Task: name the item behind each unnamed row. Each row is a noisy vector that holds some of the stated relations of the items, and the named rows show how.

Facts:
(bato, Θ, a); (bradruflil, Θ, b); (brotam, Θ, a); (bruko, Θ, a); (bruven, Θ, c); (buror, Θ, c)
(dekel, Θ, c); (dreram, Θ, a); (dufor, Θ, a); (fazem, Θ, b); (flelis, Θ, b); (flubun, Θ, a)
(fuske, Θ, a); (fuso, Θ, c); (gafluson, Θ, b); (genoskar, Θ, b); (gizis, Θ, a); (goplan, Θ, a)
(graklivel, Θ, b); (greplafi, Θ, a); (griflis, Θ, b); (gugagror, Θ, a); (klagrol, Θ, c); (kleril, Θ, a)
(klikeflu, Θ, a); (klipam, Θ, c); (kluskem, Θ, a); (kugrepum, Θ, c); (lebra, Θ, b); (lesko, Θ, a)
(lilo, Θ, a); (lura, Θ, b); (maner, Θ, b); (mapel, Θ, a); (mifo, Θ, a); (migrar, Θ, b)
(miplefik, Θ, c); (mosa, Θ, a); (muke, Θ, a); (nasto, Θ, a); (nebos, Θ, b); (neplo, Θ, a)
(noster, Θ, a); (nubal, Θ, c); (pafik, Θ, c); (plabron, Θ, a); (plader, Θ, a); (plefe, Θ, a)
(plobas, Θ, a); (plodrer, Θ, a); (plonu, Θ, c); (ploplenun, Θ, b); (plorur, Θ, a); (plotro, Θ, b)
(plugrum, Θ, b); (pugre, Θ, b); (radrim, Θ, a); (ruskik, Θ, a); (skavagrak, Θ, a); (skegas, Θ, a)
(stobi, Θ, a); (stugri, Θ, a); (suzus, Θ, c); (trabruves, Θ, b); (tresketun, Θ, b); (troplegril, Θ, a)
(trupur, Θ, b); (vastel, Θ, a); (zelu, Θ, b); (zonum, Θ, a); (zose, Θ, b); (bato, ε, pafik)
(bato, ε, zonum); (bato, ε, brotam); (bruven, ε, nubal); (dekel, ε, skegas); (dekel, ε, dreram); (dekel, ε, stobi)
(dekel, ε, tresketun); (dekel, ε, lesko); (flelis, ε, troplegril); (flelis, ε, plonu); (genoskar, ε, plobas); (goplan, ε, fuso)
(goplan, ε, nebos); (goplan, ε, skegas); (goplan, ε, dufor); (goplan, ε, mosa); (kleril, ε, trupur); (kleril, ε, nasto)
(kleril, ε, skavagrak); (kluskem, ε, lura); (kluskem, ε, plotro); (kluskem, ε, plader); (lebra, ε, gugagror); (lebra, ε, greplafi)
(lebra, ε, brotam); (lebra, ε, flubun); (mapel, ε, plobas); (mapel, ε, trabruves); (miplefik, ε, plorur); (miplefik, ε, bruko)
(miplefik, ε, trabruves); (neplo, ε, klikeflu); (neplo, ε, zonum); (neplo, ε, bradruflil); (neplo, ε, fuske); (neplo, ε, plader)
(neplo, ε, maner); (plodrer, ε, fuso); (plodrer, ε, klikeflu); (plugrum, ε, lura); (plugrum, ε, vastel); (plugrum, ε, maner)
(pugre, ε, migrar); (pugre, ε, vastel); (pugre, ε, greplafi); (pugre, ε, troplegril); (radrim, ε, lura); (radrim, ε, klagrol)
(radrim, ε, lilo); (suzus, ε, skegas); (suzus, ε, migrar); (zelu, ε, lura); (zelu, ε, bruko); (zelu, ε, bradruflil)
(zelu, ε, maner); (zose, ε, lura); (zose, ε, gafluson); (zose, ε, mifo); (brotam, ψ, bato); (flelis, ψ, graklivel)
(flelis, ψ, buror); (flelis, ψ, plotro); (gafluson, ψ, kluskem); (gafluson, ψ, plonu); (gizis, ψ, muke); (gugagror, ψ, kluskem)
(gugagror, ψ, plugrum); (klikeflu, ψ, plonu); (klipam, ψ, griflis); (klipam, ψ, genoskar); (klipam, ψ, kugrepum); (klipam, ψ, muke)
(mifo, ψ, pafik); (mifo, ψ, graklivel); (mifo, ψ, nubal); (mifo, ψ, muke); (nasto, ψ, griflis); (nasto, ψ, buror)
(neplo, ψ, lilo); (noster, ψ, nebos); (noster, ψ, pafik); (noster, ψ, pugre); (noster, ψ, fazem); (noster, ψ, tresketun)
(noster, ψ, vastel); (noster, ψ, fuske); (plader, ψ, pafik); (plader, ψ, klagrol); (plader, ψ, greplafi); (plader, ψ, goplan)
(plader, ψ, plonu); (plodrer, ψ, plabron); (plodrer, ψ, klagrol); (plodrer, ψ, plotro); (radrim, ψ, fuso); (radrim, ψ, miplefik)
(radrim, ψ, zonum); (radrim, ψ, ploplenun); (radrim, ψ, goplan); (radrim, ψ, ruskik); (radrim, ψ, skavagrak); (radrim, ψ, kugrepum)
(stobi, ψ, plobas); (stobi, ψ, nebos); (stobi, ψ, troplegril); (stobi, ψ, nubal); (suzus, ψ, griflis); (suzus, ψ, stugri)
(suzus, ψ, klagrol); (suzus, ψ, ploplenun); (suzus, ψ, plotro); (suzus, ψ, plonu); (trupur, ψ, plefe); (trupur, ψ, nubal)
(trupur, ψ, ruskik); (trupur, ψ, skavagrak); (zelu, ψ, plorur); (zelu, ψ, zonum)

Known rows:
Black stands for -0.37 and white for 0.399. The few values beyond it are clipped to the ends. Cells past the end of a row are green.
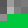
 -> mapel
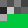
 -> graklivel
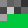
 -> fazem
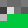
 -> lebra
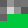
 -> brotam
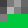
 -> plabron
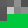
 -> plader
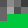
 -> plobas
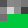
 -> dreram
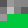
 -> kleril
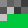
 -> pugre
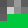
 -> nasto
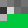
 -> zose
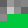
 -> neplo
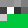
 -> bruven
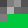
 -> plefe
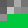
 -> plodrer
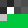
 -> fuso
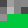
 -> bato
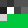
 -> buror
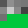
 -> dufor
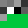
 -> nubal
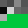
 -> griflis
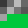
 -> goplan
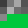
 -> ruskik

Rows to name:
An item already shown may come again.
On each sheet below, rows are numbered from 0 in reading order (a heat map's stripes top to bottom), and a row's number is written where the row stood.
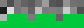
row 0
zelu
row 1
gizis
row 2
flubun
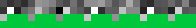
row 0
pafik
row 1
kleril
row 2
plotro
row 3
bruven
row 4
plodrer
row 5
plonu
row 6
graklivel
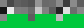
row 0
gafluson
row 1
bruko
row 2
flelis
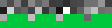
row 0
graklivel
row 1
pugre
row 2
klagrol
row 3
stobi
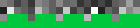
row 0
trabruves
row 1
plorur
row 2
fazem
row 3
pafik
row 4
radrim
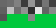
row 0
mifo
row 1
trupur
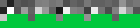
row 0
klipam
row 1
gugagror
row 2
gafluson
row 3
migrar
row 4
brotam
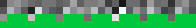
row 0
kluskem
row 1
plugrum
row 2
radrim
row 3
noster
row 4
suzus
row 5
lilo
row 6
zonum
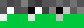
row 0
dekel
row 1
miplefik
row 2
genoskar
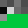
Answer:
plotro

